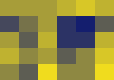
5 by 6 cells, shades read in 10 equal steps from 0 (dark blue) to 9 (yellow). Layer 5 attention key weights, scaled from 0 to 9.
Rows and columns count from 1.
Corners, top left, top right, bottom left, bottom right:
6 7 5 9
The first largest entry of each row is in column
5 3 3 6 3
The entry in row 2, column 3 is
6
